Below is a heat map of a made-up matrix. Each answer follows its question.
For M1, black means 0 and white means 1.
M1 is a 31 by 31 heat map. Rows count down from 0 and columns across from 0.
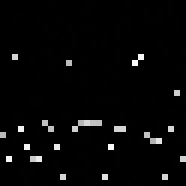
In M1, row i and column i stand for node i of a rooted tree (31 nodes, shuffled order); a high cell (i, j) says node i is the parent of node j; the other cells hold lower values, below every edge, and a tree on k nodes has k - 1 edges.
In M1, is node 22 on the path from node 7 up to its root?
no
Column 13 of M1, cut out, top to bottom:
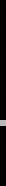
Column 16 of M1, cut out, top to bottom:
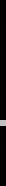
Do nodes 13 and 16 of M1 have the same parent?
yes
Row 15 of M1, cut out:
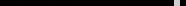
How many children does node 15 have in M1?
1
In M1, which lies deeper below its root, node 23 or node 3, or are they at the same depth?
node 23
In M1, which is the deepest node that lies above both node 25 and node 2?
9
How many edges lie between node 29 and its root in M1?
3
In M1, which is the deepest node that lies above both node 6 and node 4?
24
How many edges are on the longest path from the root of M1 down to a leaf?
10
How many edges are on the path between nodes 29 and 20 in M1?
2
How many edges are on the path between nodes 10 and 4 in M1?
3
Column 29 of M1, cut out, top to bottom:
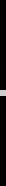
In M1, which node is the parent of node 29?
15
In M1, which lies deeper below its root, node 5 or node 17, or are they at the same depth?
node 5
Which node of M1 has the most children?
21
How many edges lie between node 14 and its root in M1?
2
